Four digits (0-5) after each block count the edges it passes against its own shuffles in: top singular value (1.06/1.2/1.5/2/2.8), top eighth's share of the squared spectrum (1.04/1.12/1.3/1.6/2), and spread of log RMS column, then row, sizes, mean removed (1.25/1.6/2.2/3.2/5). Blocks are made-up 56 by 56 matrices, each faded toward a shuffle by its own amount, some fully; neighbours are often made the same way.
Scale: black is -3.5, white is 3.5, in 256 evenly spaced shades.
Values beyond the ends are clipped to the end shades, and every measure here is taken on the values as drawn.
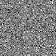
3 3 1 2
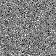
0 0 0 0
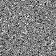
1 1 0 0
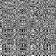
4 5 3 3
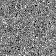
1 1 0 0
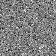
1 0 0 0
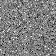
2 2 0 0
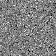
0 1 0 0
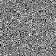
3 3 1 1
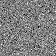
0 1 0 0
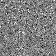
1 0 0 0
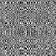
4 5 3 3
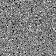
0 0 0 0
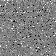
2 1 0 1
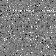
3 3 0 1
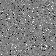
1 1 0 0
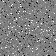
0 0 0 0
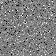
0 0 0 0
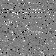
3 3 0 2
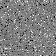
2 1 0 0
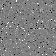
2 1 0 0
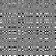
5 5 3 4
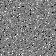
0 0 0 0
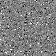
2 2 0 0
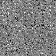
3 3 1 2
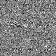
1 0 0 2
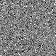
0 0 0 0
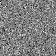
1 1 0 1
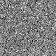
0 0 0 0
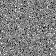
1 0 0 0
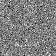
0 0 0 1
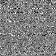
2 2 0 3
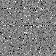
1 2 0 2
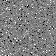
1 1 0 0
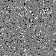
1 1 0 0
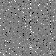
3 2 1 0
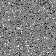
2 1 0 0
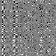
4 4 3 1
